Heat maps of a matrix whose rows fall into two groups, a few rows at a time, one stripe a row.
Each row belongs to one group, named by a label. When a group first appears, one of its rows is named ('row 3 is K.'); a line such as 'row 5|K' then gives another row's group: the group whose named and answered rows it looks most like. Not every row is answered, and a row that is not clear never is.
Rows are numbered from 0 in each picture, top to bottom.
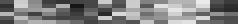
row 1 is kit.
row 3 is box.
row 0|kit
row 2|kit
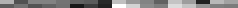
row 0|box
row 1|box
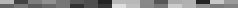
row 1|box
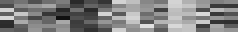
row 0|box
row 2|box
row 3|kit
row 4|box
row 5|kit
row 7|box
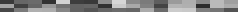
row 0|box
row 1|box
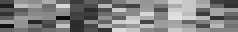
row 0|kit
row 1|kit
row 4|kit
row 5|box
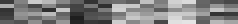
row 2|box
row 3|kit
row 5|box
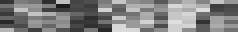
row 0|box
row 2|kit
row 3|kit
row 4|box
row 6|box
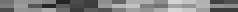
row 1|box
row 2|kit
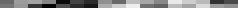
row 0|kit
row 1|box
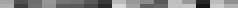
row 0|box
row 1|box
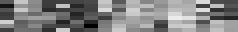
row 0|kit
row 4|kit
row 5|box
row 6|box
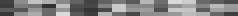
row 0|kit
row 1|box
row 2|box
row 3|kit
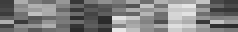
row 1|kit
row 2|kit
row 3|kit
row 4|box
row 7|box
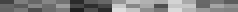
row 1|box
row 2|box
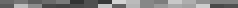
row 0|box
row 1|kit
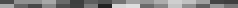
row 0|kit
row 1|box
